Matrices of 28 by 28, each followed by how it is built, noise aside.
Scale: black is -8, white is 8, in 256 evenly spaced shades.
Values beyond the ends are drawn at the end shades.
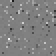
sparse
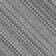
Toeplitz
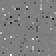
sparse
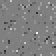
sparse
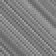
Toeplitz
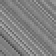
Toeplitz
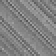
Toeplitz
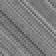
Toeplitz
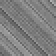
Toeplitz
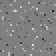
sparse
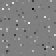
sparse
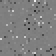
sparse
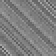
Toeplitz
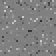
sparse
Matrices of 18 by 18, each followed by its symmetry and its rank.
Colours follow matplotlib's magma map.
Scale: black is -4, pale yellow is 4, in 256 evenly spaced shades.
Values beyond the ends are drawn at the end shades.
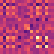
symmetric, rank three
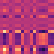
neither, rank one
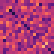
symmetric, full rank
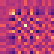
symmetric, rank three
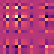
symmetric, rank one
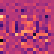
neither, rank three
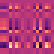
neither, rank one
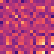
symmetric, rank three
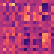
neither, rank three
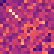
symmetric, full rank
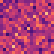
symmetric, full rank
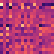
neither, rank three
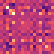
symmetric, rank three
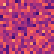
symmetric, full rank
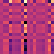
neither, rank one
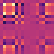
symmetric, rank one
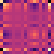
symmetric, rank one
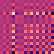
symmetric, rank one
